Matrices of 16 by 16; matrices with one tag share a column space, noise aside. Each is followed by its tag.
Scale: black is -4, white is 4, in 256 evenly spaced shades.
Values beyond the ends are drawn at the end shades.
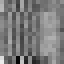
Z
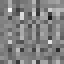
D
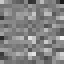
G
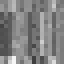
Z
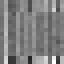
Z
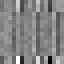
Z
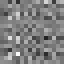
G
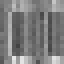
Z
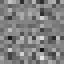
G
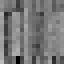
Z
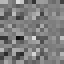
G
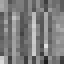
Z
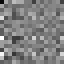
G
